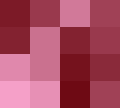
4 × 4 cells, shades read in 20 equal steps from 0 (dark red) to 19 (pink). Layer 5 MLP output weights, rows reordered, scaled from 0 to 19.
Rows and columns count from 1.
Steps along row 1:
up up down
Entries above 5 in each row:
3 2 2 3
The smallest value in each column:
2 6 0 4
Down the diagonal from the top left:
2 13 1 7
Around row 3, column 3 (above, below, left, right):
3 0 13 4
